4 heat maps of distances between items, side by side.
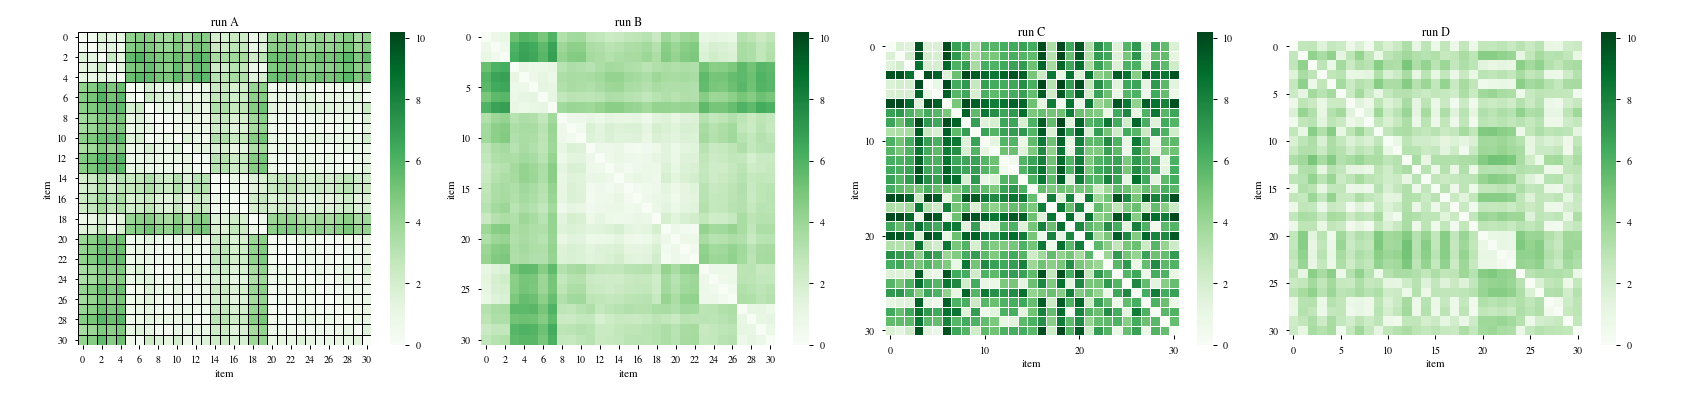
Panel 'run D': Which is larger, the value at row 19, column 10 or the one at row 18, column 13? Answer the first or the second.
the second
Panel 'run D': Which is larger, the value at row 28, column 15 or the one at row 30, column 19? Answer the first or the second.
the second
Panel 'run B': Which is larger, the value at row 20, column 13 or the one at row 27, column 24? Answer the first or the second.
the second
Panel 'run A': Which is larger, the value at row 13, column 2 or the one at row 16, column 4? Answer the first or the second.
the first
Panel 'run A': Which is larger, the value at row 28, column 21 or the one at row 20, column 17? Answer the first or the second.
the second
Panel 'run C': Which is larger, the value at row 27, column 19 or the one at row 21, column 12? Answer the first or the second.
the first
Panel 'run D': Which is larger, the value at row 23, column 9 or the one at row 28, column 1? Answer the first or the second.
the first
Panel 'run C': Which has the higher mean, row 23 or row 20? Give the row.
20
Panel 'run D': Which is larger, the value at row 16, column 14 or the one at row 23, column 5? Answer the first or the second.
the second
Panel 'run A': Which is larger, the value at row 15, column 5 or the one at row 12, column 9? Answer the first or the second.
the first
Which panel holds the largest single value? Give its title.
run C
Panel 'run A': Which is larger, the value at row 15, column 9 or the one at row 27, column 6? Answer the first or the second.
the first
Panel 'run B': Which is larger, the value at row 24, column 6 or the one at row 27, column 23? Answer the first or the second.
the first
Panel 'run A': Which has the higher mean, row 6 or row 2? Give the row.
2
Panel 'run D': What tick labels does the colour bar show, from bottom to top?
0, 2, 4, 6, 8, 10
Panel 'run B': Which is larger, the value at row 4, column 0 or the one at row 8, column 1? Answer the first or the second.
the first
